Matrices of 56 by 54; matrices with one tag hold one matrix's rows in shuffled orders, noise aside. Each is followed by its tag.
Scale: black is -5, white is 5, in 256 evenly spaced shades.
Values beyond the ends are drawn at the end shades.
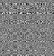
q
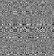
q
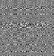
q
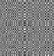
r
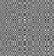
r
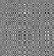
r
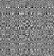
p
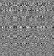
q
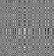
r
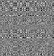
q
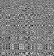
p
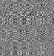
q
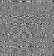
q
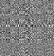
p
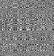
q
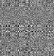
p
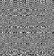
q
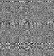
p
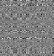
q
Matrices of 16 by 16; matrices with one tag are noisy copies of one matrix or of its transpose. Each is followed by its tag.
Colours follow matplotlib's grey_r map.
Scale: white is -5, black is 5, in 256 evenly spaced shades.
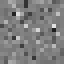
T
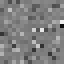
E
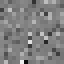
E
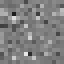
T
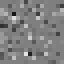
T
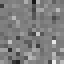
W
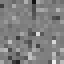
W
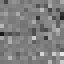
W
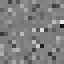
E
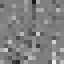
W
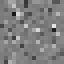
T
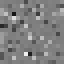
T
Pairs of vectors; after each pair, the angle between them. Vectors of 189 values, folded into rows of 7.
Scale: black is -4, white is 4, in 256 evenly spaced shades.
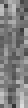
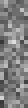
orthogonal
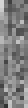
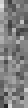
nearly parallel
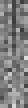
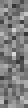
orthogonal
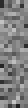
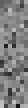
partly aligned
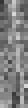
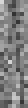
nearly opposite
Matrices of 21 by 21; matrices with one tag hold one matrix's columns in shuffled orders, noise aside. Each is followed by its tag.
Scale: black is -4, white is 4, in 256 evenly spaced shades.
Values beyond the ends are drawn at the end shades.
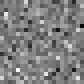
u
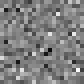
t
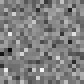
t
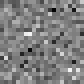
t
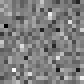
u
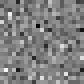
u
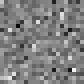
u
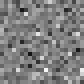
t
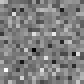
t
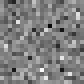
u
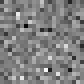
u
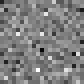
t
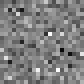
t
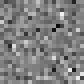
u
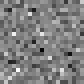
t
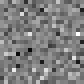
t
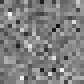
u
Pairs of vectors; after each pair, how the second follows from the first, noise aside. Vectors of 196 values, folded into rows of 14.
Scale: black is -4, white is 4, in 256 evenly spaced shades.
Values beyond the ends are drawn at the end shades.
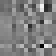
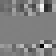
partly zeroed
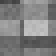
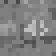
partly zeroed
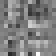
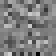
sign-scrambled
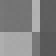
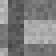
wrapped around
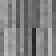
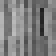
wrapped around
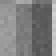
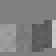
partly zeroed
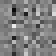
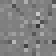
partly zeroed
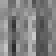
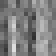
negated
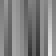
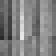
wrapped around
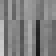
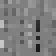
partly zeroed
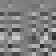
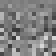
sign-scrambled
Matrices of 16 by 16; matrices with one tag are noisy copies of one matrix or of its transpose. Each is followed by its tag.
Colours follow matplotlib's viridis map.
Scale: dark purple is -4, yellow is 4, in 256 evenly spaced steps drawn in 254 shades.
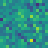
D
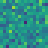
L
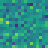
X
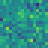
D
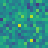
D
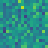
X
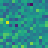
X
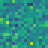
X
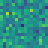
L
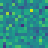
L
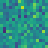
X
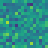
X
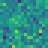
D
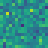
L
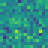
D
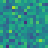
L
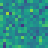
L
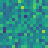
X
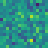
D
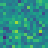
D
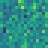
X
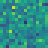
L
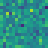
L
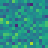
X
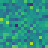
X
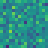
L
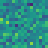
X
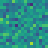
X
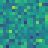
L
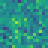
D
